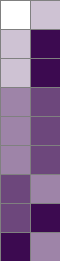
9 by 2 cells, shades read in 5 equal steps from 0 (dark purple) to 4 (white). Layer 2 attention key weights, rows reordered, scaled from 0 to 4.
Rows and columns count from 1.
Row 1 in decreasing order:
4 3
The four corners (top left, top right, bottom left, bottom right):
4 3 0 2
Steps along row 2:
down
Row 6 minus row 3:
-1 1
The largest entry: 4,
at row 1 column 1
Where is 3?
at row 1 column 2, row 2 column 1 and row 3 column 1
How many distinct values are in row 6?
2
